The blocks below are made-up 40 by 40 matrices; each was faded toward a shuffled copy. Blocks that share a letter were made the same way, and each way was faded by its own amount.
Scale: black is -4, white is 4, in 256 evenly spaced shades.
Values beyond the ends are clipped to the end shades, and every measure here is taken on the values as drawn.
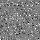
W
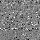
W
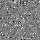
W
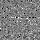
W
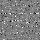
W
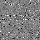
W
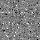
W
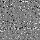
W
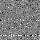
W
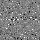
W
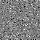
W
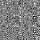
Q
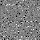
W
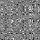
Q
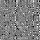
Q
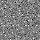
W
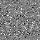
W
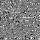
W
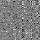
Q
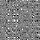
Q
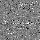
W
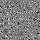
W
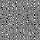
Q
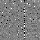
Q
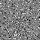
W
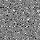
W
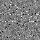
W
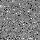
W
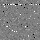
W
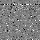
W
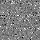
W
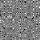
Q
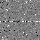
W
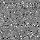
W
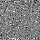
W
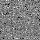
W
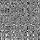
Q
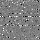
W
